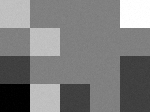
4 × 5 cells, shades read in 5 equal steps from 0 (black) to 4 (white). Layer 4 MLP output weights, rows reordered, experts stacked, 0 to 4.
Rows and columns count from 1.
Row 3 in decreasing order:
2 2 2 1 1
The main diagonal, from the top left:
3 3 2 2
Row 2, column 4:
2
